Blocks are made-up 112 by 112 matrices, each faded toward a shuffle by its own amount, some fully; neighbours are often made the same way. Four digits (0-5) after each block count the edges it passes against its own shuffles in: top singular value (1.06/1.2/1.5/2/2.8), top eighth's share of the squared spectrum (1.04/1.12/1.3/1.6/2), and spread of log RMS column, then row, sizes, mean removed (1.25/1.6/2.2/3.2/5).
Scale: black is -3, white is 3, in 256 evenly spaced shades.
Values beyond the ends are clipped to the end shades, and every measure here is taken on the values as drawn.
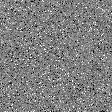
0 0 0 0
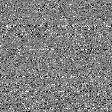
2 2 0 3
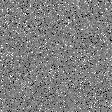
0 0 0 0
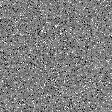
1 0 0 0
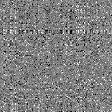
4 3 2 2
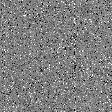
1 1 2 0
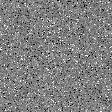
0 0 1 0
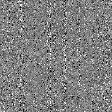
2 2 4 0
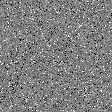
0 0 0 0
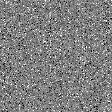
1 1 2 0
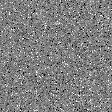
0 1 1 0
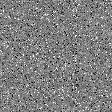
0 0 1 0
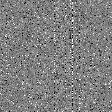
2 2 2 0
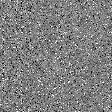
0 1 2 0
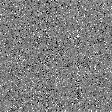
1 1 2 0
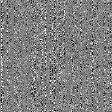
2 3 4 0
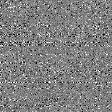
2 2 2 3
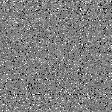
2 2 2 2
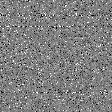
1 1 0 2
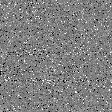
1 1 0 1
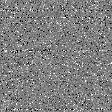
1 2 1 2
